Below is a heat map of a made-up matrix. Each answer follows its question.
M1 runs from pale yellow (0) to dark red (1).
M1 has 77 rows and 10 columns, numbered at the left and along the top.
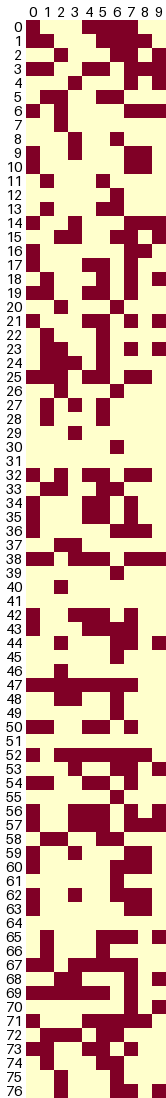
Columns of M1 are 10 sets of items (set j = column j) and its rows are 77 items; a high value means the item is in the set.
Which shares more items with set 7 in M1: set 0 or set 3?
set 0
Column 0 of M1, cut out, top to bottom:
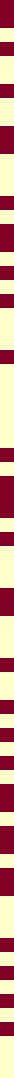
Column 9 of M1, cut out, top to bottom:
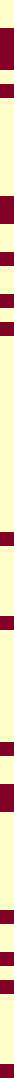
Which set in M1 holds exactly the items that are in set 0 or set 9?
7
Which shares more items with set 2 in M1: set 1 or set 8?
set 1
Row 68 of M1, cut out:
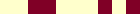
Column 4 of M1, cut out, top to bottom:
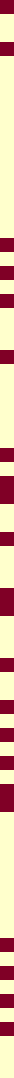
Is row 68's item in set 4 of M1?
no
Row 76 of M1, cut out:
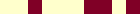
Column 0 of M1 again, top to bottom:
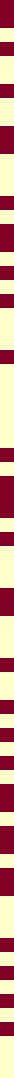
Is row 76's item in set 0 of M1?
no
